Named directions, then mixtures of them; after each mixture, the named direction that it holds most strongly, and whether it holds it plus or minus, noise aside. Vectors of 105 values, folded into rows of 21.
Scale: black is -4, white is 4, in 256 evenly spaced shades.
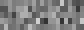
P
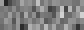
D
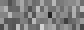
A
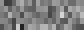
D, plus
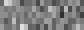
D, minus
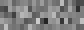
P, plus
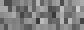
P, minus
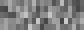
P, plus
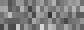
A, plus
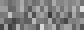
A, plus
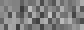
A, minus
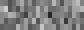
A, plus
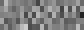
D, minus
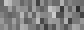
D, minus
